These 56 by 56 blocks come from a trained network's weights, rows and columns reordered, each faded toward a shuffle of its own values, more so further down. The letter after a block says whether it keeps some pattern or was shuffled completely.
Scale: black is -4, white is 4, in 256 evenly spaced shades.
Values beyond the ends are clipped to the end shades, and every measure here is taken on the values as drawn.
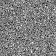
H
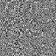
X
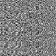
X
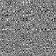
X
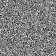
H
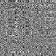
X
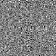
X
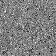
H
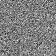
H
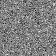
H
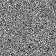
H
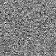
X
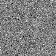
H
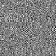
X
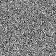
H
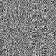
X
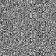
X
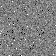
H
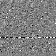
X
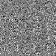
X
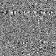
X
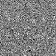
X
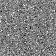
H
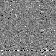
X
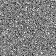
H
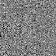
X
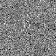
X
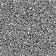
H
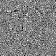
X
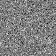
H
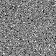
H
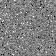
H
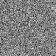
X
